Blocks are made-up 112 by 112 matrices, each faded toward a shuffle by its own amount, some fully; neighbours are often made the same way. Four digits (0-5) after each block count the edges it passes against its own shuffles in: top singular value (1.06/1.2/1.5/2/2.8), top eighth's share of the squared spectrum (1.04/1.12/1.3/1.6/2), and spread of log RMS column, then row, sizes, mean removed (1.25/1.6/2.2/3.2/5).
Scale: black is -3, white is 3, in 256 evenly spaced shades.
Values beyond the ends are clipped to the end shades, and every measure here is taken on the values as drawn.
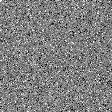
3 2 0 0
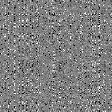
4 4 3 2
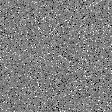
2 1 1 0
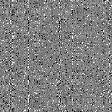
4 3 3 1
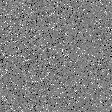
0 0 0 0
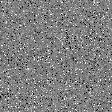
1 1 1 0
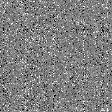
1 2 3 1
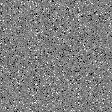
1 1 1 0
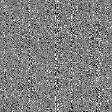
2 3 3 2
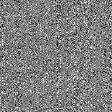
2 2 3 0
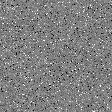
0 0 0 0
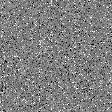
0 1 2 0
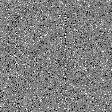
1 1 2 0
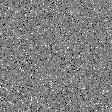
3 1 0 0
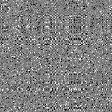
5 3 2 3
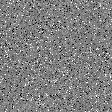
2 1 0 0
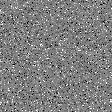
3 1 0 0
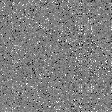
4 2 1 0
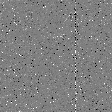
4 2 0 0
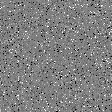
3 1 0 0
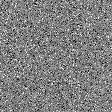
0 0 0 0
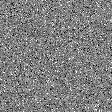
0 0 0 0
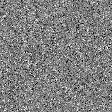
2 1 1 0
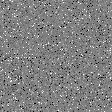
2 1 0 0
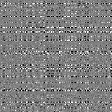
5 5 3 4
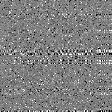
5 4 2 3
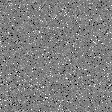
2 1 0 1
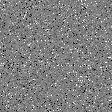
2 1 0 0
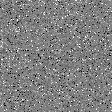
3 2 0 1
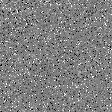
2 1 0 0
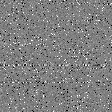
3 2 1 1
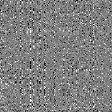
4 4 3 1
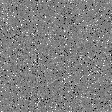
2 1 1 0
